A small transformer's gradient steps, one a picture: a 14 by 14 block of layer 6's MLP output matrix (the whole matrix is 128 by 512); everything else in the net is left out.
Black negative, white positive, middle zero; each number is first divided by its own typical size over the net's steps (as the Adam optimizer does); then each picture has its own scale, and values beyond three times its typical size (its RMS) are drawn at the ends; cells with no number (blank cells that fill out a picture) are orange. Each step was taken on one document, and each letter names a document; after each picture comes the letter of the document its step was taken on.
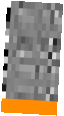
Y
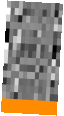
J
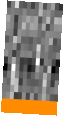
J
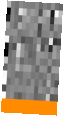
Y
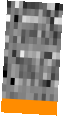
J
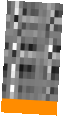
J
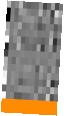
Y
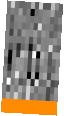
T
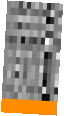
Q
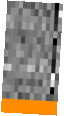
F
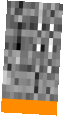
Y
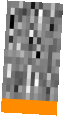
T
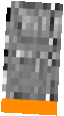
Y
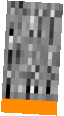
T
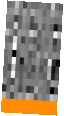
J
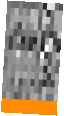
Q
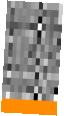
Q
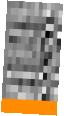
Q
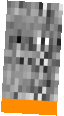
Q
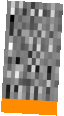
T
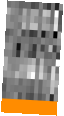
F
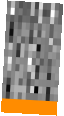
T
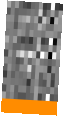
Y
